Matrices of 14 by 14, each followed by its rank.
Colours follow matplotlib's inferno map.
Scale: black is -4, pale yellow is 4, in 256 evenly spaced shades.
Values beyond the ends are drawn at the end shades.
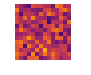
full rank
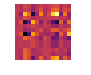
two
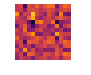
three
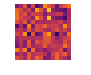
three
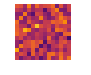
full rank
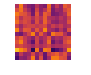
two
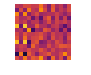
three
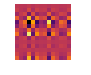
one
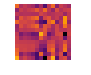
two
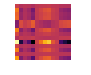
one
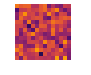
full rank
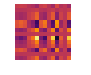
one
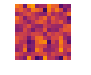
three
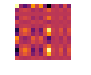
one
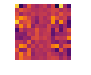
three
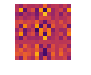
two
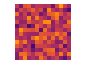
full rank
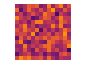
full rank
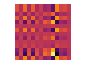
one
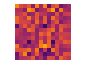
three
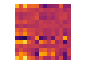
two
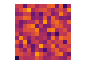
full rank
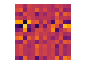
two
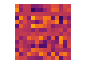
three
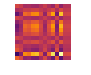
one
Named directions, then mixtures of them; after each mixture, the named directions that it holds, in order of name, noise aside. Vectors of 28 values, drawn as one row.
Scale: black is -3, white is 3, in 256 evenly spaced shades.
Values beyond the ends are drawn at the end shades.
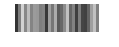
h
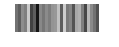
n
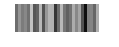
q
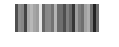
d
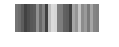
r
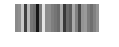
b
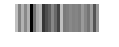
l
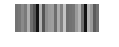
n, q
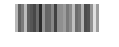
d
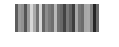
d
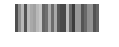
d, h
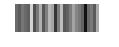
q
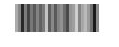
h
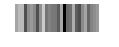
b, n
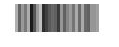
l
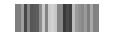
b, r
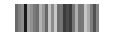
b, d, r
